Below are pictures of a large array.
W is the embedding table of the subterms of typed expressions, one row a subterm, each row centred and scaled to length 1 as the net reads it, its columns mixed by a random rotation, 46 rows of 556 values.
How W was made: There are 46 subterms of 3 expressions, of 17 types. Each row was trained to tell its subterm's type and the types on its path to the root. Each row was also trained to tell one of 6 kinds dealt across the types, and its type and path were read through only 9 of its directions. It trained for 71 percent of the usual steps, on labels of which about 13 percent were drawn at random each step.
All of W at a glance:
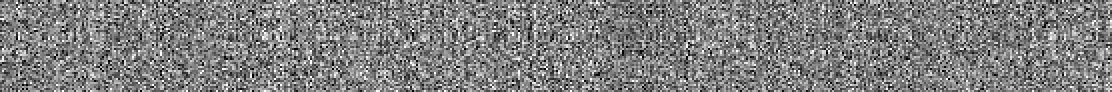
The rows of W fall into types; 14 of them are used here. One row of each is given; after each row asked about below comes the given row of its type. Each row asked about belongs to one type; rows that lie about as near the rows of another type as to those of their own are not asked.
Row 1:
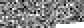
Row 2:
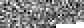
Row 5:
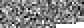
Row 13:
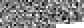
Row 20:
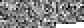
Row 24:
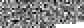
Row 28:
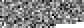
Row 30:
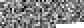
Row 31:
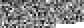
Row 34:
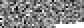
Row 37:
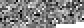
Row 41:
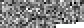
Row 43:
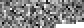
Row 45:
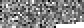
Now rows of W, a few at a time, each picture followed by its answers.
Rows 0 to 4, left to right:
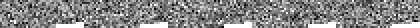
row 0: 31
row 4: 31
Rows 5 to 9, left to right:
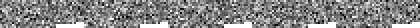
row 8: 41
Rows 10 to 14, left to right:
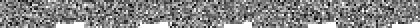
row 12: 34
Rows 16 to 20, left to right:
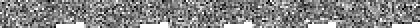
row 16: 45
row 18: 45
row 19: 45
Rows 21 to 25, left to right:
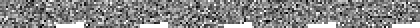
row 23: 5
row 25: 41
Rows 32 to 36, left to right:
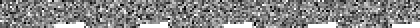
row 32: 1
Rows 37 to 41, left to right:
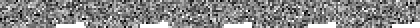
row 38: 34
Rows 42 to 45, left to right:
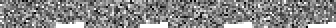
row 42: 1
